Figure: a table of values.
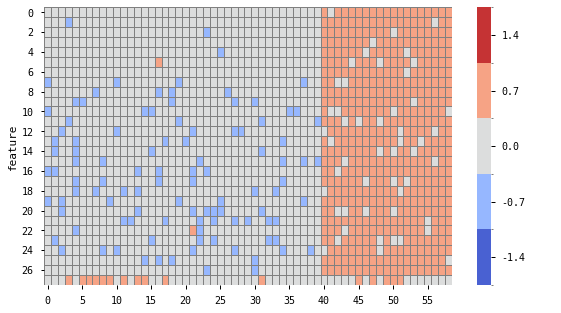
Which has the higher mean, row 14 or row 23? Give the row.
14
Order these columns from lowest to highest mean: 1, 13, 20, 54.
1, 13, 20, 54
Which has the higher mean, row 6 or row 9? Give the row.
6
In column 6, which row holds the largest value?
27
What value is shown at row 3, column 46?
0.7
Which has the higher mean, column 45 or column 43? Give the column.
45
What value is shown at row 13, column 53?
0.7
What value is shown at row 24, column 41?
0.7
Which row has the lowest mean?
20
